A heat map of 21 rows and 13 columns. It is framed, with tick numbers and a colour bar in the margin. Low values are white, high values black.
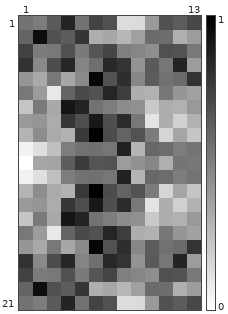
There is no overall slope. No regular stripes run through it. The ninth with the highest average is the centre. The top and bottom halves mirror each other.
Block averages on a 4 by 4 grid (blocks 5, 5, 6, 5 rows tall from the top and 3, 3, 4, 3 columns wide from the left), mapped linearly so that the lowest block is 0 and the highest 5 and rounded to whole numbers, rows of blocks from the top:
4 4 3 4
0 5 3 1
0 5 3 1
4 4 3 4
